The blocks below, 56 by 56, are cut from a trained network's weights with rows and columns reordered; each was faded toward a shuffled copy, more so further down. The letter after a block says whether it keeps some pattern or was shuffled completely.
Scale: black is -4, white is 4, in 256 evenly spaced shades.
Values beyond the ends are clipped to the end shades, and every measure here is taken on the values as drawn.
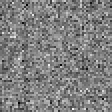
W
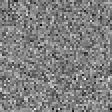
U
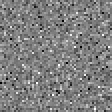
U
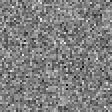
U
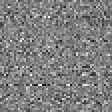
W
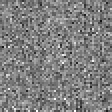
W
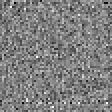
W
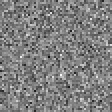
U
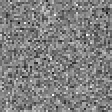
U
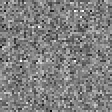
W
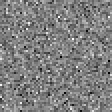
U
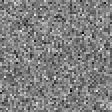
U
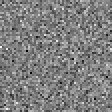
U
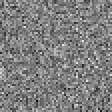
W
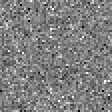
U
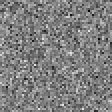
U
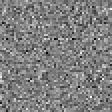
W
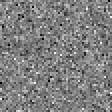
U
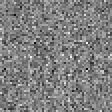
W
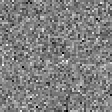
U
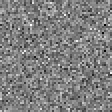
U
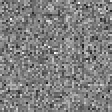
W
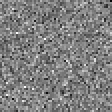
U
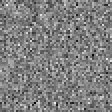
W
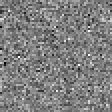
W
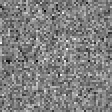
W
